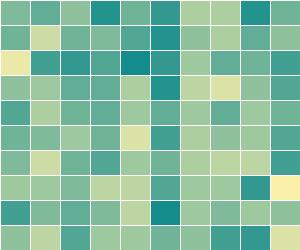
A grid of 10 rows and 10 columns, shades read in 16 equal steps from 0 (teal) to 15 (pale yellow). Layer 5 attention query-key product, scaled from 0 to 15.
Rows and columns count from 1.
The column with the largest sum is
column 7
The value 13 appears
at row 4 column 8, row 6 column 5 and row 10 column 10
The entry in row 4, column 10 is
4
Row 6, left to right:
6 7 9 6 13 3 10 8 9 4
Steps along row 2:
up down up down down up up down up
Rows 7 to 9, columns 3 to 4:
6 4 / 7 11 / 5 7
